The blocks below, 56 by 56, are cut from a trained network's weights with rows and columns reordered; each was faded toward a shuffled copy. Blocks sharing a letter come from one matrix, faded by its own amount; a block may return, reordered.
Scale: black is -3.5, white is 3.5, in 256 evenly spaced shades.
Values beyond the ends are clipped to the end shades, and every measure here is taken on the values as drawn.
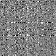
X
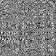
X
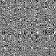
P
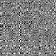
P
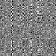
P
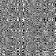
P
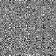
P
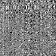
X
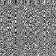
P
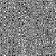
P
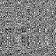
P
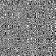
P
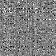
X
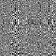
P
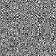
P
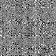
X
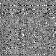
X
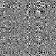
P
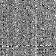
X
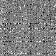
X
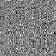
P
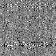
X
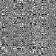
P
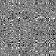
P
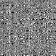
X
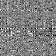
X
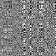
P
